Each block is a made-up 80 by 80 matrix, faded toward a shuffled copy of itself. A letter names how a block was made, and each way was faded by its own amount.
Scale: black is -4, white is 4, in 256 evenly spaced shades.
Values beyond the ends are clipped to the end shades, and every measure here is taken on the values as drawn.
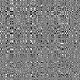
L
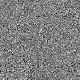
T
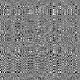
L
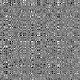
L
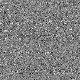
T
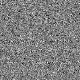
T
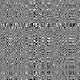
L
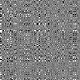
L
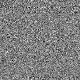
T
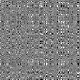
L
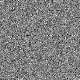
T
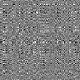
L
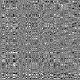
L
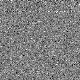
T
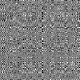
L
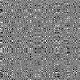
L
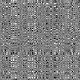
L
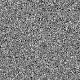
T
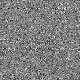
T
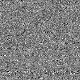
T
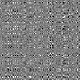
L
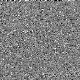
T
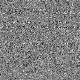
T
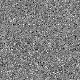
T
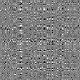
L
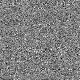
T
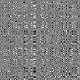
L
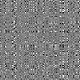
L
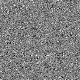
T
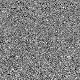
T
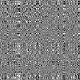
L
